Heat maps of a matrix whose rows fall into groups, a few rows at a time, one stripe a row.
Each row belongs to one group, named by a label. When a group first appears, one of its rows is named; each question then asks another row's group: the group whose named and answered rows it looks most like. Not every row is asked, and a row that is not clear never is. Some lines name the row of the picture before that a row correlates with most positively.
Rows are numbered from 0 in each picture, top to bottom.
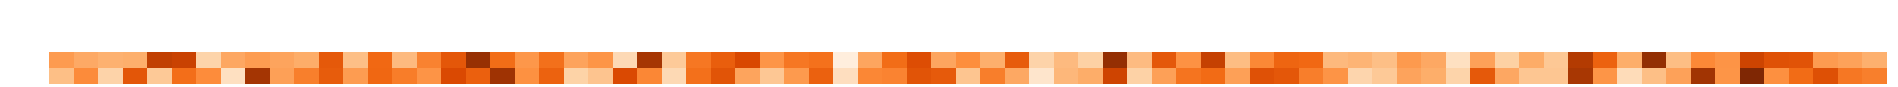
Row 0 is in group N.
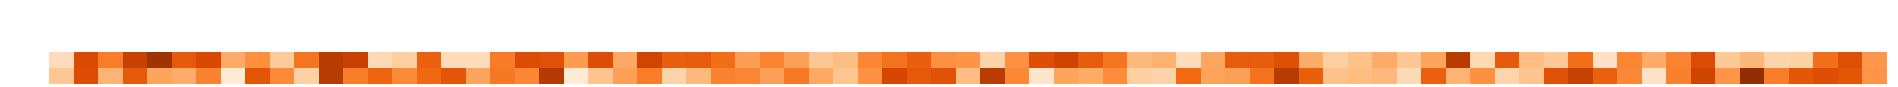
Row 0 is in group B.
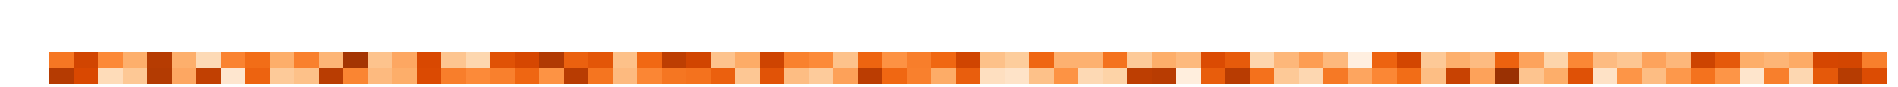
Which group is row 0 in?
B
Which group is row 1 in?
B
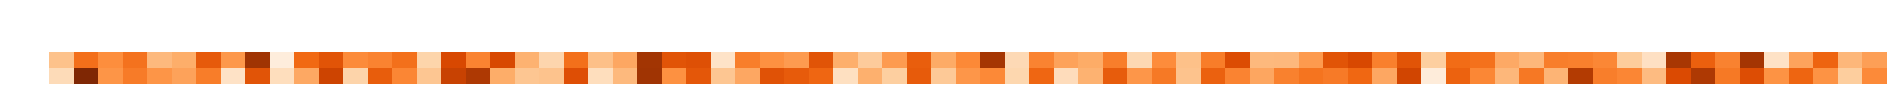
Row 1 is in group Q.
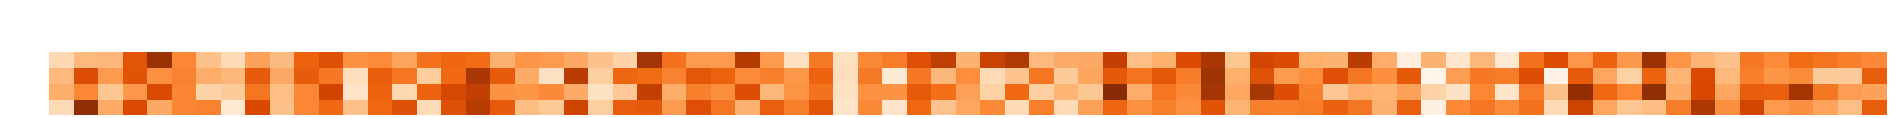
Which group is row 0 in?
N
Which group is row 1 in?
Q
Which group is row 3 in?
Q
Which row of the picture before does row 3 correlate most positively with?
1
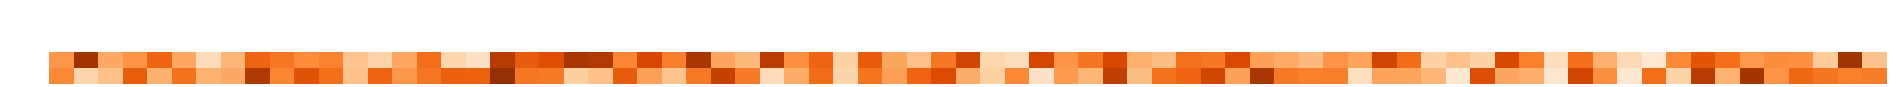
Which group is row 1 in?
N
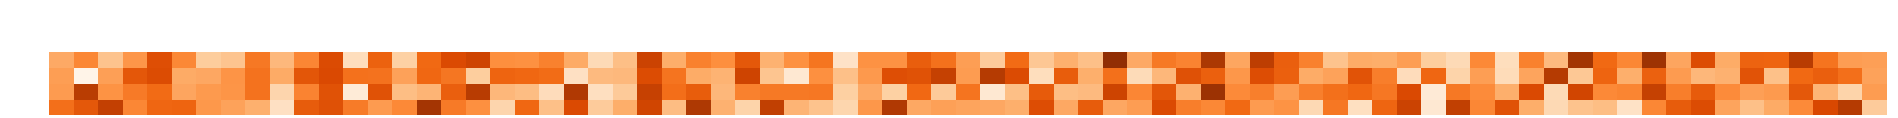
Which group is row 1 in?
N
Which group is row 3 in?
B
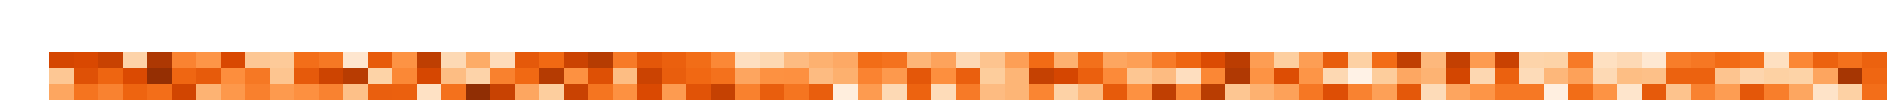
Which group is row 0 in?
B
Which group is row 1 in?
B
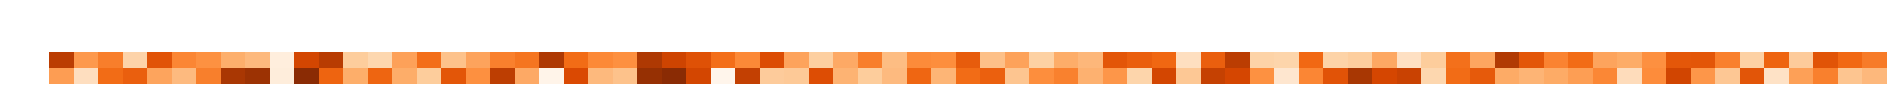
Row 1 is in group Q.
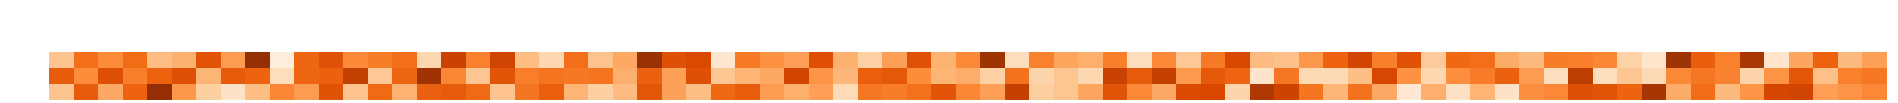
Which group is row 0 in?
Q
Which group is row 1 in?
B
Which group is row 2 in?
N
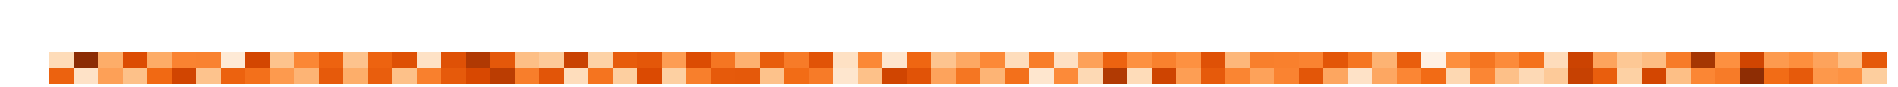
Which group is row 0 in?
Q
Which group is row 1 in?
N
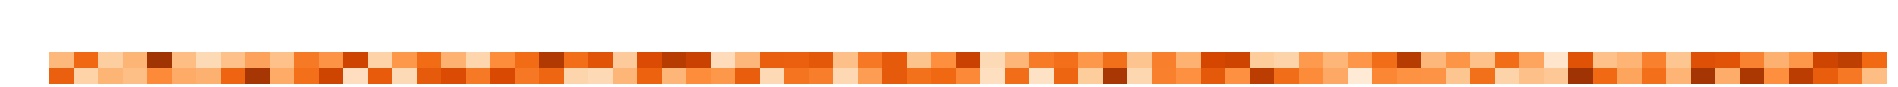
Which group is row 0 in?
B
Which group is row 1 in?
N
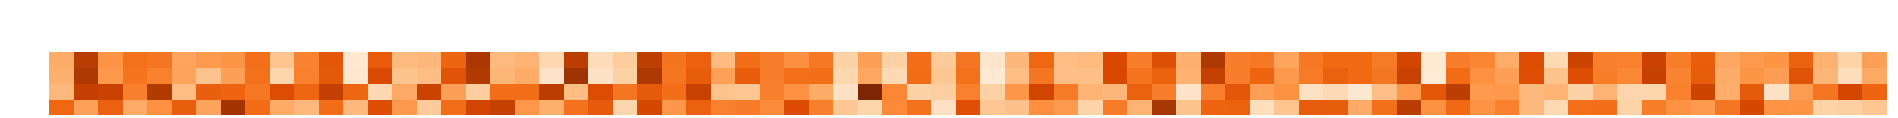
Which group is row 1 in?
Q
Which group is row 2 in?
B
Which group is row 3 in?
Q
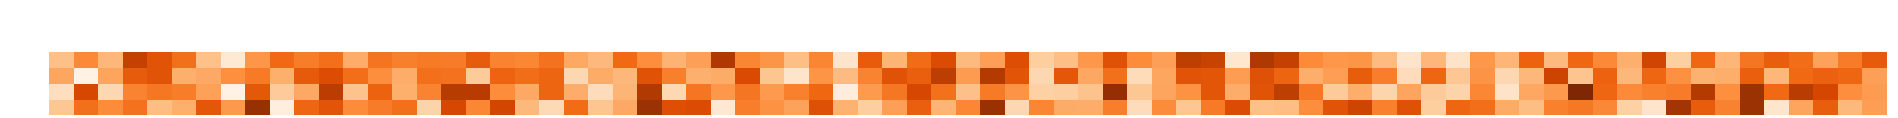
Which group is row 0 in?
N
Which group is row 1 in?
N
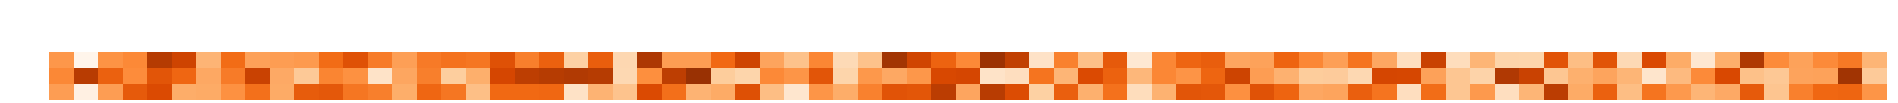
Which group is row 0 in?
N
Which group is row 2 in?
N
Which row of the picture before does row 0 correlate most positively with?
1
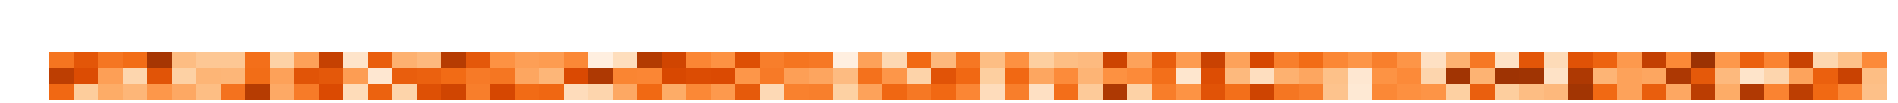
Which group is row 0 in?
Q
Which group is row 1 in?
B
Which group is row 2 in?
N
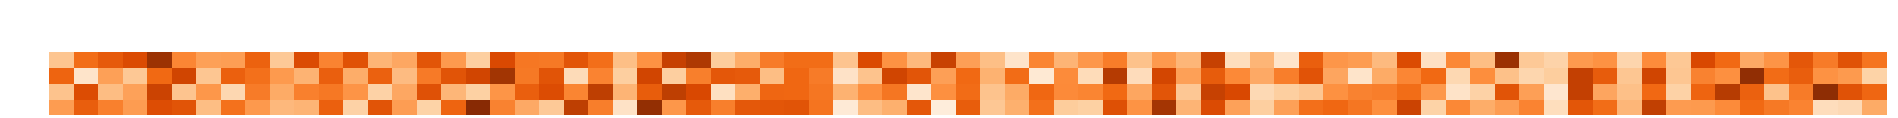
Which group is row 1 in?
N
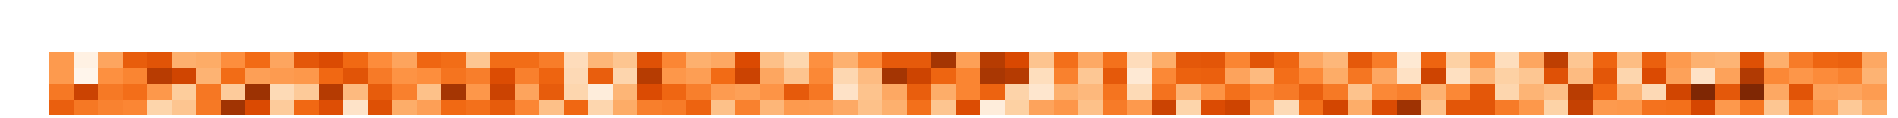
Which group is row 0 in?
N
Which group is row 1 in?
N
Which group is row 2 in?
Q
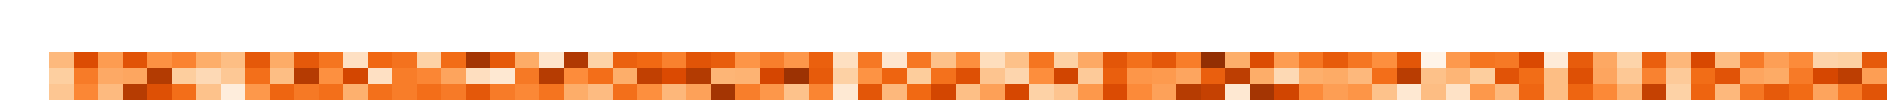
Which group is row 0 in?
Q
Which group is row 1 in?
B
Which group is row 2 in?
N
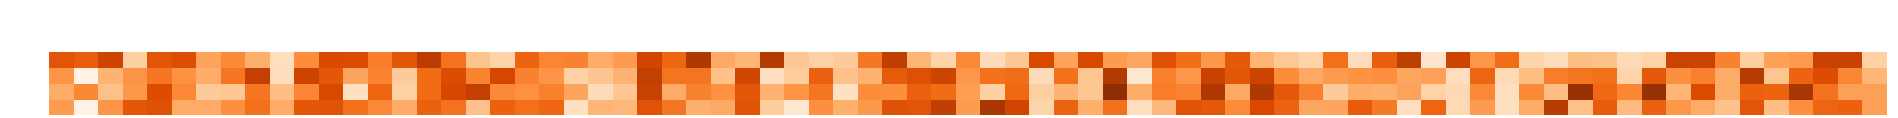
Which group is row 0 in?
B
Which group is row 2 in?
N
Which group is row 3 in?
N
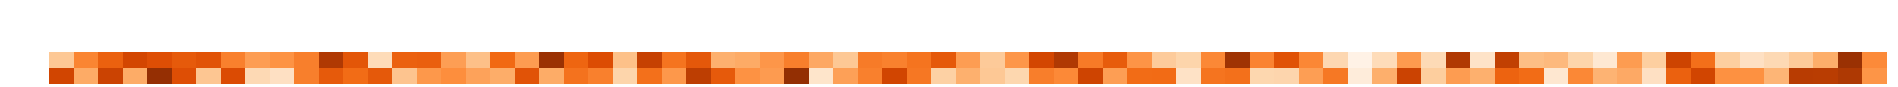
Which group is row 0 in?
B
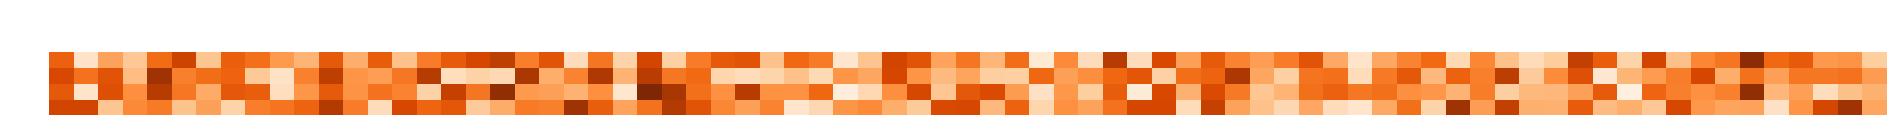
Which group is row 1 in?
B
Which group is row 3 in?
B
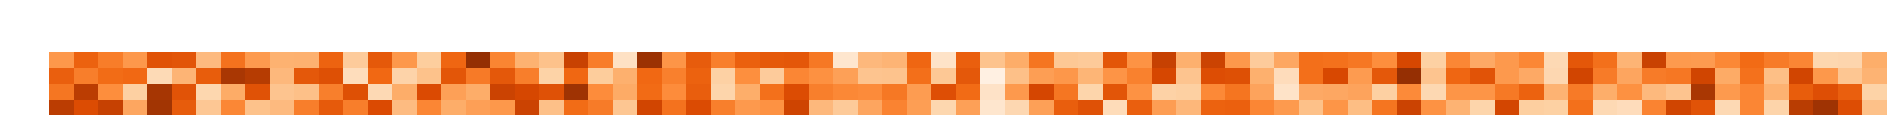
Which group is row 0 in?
Q
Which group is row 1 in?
Q
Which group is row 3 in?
B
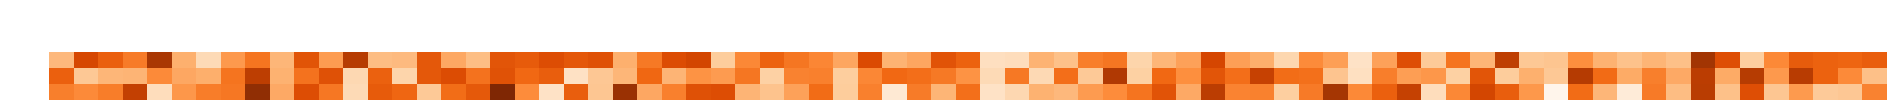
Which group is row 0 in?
B
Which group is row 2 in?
Q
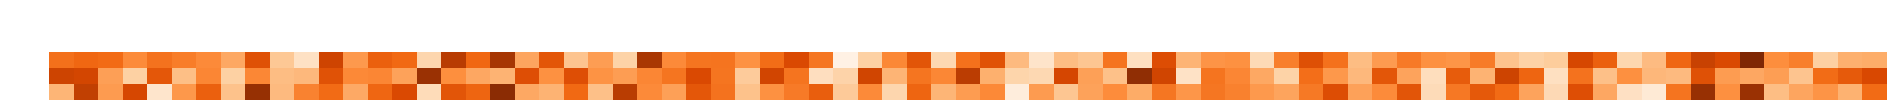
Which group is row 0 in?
Q
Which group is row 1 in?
B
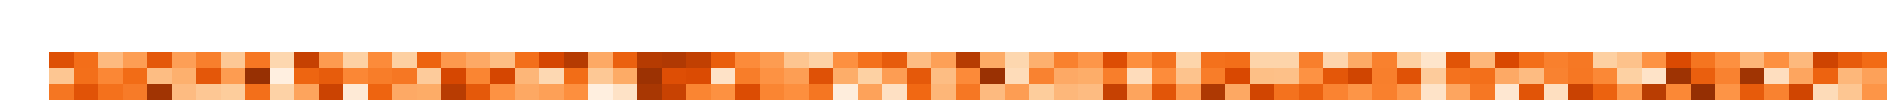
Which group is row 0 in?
B
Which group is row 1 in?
Q
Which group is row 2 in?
Q
